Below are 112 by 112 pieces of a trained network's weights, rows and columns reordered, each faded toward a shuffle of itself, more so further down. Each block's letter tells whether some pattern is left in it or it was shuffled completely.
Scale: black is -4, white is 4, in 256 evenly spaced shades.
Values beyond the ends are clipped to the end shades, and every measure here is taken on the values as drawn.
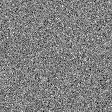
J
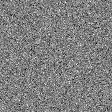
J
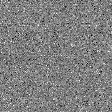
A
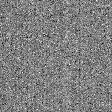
A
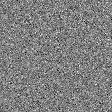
J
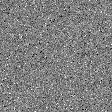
J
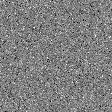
J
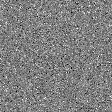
J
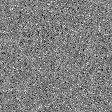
J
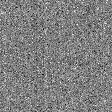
A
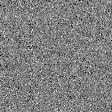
A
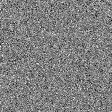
A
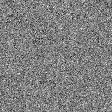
A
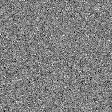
A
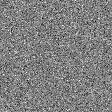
J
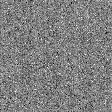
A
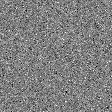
J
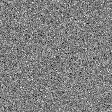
J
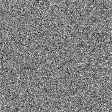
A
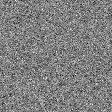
A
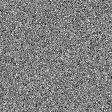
J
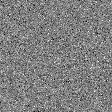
J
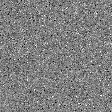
A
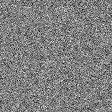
J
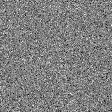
A
